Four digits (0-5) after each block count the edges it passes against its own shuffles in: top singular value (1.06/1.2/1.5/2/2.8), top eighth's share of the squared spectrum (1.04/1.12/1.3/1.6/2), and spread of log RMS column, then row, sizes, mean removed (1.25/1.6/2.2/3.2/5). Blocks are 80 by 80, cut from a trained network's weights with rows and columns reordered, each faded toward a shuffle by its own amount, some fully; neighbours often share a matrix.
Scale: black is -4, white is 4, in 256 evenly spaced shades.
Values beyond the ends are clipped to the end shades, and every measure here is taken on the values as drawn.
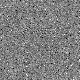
2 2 1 0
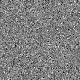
3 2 0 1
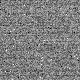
2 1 0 0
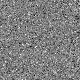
2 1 0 0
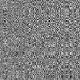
4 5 3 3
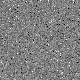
0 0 0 0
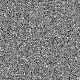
1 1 0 0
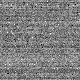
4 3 1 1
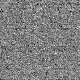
1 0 0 0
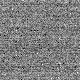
3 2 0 0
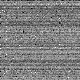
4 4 1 2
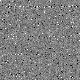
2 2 0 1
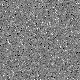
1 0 0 0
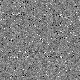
2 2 0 1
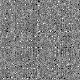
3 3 2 2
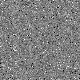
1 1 0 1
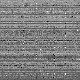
5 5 2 3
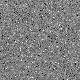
0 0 0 0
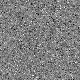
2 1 0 0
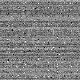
4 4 2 1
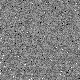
0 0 0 0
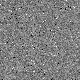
0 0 0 0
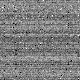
4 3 1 1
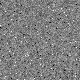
0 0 0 0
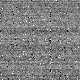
3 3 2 0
